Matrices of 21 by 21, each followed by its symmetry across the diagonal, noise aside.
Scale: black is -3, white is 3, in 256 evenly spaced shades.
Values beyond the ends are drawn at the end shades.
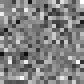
neither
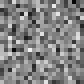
neither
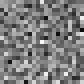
neither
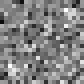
symmetric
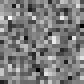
neither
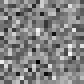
neither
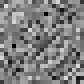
symmetric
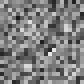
symmetric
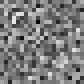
symmetric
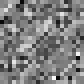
symmetric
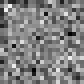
symmetric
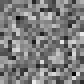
symmetric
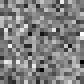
neither
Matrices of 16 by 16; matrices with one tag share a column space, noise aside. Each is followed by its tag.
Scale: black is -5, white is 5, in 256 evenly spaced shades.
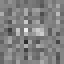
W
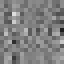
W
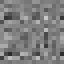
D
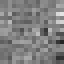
W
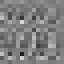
D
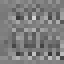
D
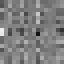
W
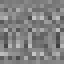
D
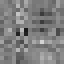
W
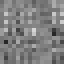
W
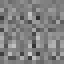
D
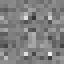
D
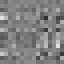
D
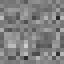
D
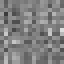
W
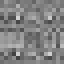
D
